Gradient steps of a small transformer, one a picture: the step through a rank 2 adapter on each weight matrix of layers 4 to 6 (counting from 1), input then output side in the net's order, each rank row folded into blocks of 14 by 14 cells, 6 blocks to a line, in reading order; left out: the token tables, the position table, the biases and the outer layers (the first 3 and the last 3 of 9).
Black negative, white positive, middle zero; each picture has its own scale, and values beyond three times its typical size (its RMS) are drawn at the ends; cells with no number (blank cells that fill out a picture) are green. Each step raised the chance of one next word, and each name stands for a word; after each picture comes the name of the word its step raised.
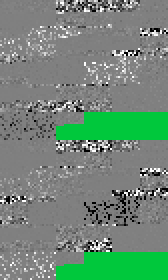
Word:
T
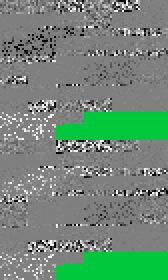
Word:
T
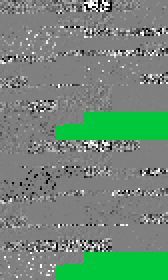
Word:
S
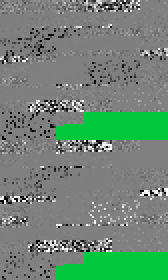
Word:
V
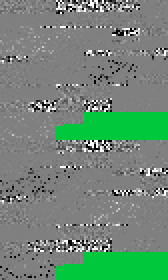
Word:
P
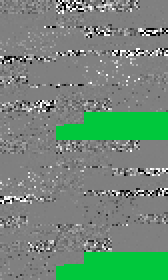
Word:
T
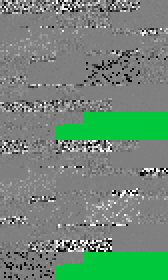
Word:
P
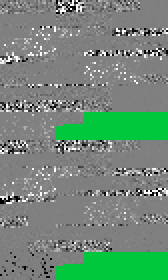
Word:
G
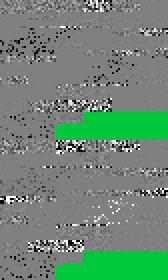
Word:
V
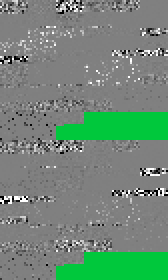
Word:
G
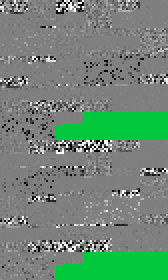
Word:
P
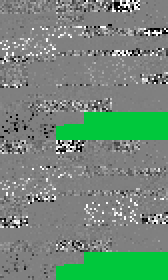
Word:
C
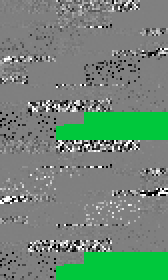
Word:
V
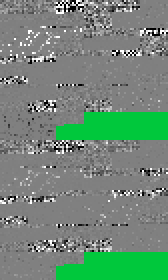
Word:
C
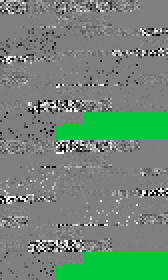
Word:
V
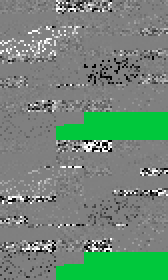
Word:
P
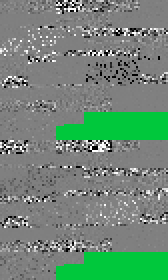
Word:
P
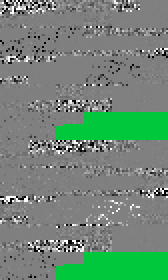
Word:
V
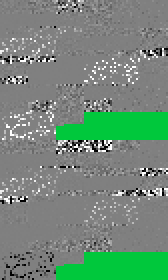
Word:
G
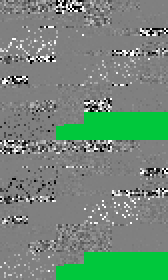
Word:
C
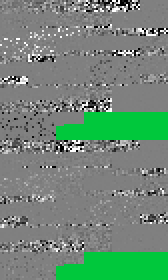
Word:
C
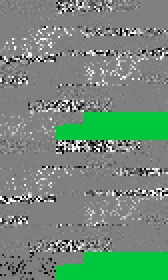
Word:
G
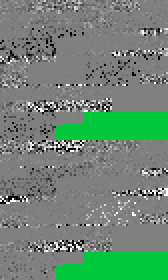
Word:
V
